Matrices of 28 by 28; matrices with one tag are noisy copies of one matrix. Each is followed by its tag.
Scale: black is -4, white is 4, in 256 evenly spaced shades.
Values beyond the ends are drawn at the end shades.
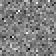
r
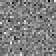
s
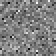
r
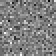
s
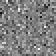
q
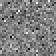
r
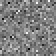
r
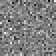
s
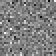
s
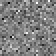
r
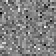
q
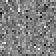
q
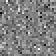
q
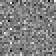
s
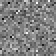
r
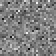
r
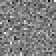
s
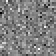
q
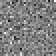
s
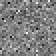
r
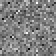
r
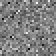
r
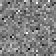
r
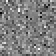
q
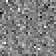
q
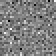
s
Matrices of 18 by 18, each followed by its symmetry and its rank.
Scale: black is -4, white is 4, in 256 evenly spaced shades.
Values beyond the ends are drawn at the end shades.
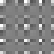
symmetric, rank one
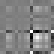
symmetric, rank one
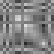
symmetric, rank two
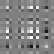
symmetric, rank one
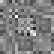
symmetric, rank three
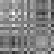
symmetric, rank two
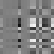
neither, rank one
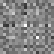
symmetric, rank three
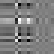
neither, rank one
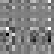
neither, rank two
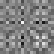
symmetric, rank two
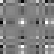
symmetric, rank one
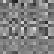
neither, rank two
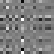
neither, rank two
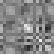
symmetric, rank three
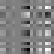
neither, rank one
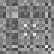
symmetric, rank three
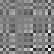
symmetric, rank one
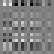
neither, rank one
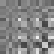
symmetric, rank two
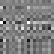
neither, rank two
